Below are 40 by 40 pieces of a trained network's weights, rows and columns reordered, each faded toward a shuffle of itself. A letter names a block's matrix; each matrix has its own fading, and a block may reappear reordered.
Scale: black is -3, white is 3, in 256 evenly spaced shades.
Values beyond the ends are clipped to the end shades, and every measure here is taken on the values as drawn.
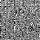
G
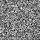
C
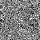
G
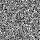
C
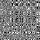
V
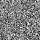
C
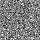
C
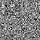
G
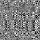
V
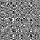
V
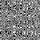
V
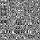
V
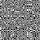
V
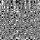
V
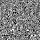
C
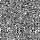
C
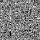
G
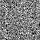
C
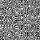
V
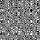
V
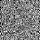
G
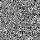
G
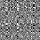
V
